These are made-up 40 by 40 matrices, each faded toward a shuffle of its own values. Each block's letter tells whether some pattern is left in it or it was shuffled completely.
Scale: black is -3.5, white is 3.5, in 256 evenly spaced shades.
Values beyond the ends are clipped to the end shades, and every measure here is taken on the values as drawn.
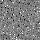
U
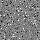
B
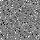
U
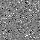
U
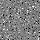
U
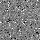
B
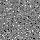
U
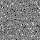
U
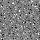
B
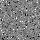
B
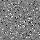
U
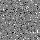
U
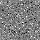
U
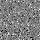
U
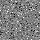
U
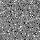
U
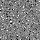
U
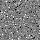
B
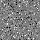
U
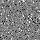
B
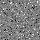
B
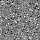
U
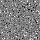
B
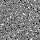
B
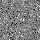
U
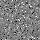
B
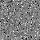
U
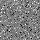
B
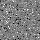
B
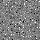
B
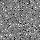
B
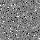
U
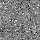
U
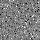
B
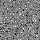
U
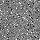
B
